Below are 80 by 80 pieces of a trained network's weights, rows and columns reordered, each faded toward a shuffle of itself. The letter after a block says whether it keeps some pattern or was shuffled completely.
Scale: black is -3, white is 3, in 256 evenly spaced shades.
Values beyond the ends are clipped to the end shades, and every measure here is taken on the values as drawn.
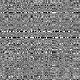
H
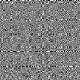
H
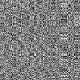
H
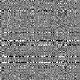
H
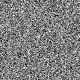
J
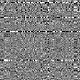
H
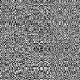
H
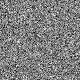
J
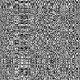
H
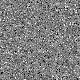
J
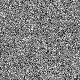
J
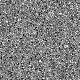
J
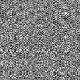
H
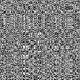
H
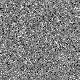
J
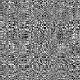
H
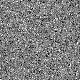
J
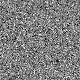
J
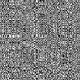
H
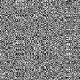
H
